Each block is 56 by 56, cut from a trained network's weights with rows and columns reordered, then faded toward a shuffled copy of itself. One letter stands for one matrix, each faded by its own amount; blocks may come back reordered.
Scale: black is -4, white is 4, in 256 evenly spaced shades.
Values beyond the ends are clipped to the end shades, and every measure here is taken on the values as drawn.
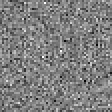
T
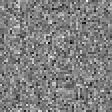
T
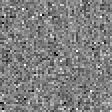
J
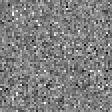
J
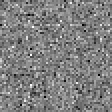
J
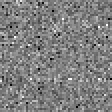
J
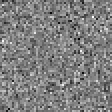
T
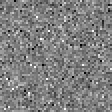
J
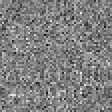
T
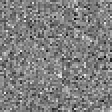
T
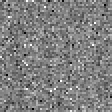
J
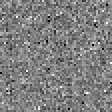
J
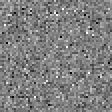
J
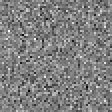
T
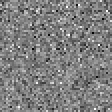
J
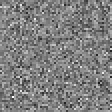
T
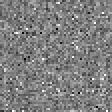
J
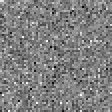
J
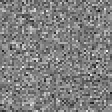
T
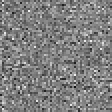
T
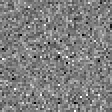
J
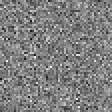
T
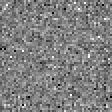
J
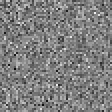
T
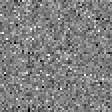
J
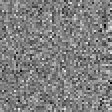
T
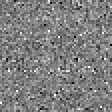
J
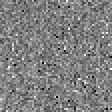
J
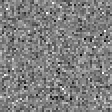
J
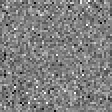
J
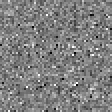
J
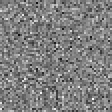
T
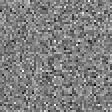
T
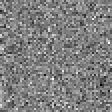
T
